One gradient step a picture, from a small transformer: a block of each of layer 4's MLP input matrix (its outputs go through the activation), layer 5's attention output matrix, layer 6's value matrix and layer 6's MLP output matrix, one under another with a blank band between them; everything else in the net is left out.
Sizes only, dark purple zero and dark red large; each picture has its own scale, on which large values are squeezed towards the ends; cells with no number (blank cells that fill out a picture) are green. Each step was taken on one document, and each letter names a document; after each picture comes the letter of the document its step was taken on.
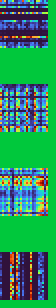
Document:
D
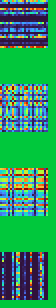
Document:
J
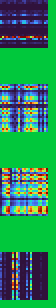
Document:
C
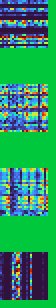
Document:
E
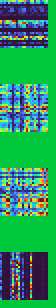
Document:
E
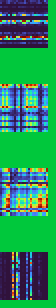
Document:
C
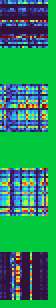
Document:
E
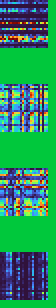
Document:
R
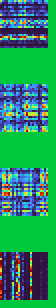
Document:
E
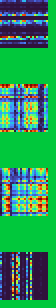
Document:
C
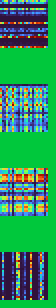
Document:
J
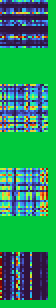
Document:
E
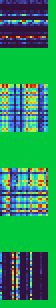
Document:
C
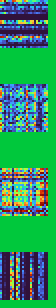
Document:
D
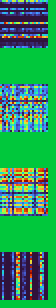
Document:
J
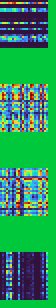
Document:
R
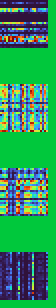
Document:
R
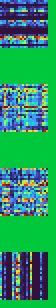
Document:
E
